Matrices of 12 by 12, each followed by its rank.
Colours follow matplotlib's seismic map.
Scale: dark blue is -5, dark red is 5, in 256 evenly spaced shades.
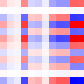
one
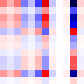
one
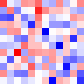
full rank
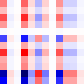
one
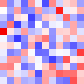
full rank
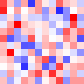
full rank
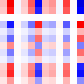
one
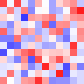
full rank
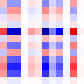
one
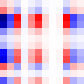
one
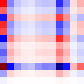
one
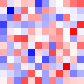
full rank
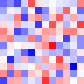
full rank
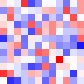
full rank
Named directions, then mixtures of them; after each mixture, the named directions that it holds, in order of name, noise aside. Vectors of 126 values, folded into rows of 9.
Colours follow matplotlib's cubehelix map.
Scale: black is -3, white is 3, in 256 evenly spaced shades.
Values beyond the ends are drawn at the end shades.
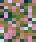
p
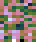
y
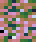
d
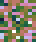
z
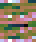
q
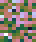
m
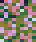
p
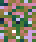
z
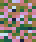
m, z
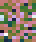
d, m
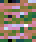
q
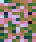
p, z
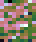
p, q, z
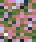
m, p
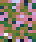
m, p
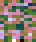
y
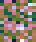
m, y, z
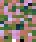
y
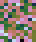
m, p, y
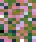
p, y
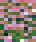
d, p, y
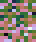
m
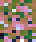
m, y, z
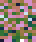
d, p, y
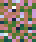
m, z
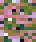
m, y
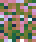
p, q, y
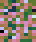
d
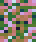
d, z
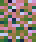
m, q, z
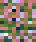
m, z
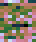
q, z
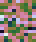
d, m
